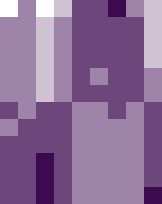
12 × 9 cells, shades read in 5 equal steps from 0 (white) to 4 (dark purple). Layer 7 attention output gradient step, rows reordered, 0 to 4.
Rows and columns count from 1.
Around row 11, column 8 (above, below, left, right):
2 2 2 3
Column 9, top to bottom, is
1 1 1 1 2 2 3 3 3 3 3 4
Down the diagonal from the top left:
0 2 1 2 3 3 3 2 3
